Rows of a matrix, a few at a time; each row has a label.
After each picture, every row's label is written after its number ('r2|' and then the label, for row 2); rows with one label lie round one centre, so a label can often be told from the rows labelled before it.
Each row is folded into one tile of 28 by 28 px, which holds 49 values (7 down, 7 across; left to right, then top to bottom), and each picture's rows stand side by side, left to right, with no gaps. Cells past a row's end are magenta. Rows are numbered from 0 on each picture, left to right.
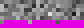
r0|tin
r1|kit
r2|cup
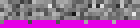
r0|cup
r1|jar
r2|cup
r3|kit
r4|kit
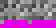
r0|kit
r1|kit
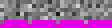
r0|cup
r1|tin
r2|jar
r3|kit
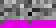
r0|jar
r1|jar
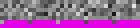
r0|kit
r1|cup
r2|kit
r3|jar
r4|jar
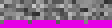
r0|tin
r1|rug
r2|rug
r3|cup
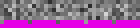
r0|rug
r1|tin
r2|tin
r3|kit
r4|rug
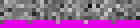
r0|jar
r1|rug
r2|kit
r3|kit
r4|rug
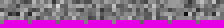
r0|cup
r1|jar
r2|tin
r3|rug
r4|tin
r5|rug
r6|cup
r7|cup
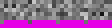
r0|kit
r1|jar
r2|rug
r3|cup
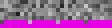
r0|cup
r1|kit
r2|kit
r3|tin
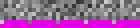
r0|kit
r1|cup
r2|cup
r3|kit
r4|kit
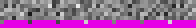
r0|kit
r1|jar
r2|jar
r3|kit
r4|cup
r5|cup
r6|kit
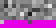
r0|kit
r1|jar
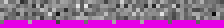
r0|cup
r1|kit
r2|jar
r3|tin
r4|kit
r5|kit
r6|rug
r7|cup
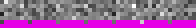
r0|jar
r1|rug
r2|tin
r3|tin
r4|jar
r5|kit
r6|cup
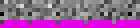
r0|jar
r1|jar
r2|jar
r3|cup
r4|cup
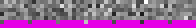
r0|jar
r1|rug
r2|rug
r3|kit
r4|jar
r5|jar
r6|tin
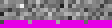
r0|jar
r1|kit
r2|kit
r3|cup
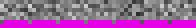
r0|tin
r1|tin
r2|tin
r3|tin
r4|cup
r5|jar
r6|tin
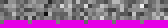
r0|rug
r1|cup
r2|rug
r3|tin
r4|cup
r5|tin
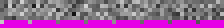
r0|kit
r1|kit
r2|cup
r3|tin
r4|kit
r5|cup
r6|rug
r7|rug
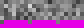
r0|rug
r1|tin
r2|cup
